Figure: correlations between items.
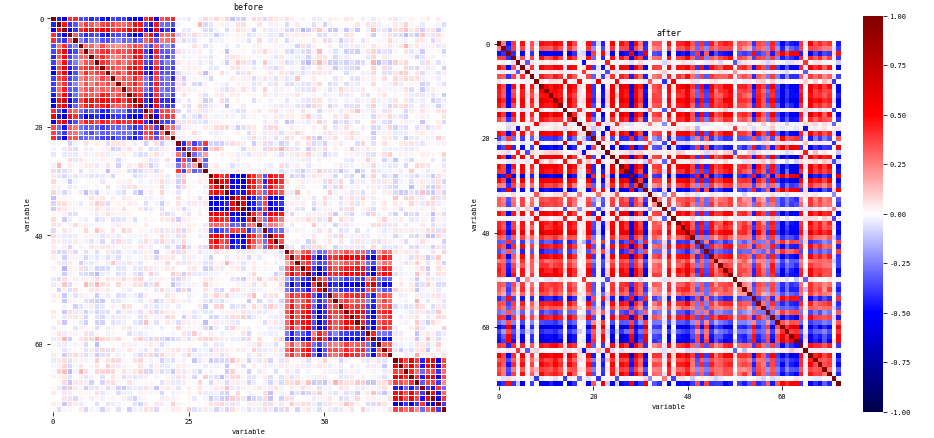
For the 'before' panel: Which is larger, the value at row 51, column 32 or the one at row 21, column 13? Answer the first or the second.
the first
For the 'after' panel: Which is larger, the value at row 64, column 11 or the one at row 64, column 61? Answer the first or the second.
the first
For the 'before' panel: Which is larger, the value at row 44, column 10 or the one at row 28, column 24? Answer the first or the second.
the first
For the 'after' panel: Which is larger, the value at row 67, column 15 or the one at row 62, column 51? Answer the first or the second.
the first
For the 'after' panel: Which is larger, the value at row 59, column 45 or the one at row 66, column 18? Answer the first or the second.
the second
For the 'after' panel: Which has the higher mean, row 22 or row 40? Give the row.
40
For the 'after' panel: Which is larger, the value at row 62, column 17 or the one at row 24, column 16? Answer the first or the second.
the second
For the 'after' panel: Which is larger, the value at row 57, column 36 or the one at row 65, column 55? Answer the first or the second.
the second
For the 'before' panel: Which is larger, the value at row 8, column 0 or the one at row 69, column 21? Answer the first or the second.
the second
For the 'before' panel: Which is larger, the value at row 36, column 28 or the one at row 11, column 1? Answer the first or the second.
the second
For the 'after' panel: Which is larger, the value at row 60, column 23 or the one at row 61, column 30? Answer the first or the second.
the first
